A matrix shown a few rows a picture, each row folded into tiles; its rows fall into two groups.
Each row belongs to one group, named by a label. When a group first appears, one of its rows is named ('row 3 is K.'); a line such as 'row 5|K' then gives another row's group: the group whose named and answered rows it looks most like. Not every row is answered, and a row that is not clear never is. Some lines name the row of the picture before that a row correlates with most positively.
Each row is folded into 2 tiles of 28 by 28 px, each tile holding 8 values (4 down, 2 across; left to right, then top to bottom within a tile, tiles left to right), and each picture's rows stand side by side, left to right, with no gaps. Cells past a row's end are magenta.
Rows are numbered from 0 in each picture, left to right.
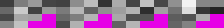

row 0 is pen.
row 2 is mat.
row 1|pen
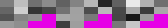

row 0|pen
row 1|mat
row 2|pen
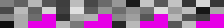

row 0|mat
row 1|pen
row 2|mat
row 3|mat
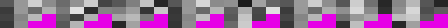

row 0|pen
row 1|pen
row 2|mat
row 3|pen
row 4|mat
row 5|pen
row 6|pen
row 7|mat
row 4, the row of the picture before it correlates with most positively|2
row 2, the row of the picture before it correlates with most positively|0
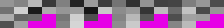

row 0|mat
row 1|mat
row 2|mat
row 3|pen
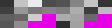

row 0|pen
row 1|mat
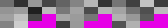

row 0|mat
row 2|mat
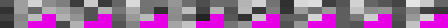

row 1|mat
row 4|pen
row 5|pen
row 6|pen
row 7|pen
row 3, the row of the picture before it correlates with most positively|0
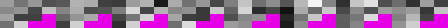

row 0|mat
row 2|pen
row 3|mat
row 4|pen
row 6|pen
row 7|mat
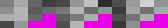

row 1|pen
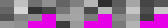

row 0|pen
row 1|mat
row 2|mat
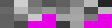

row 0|pen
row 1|mat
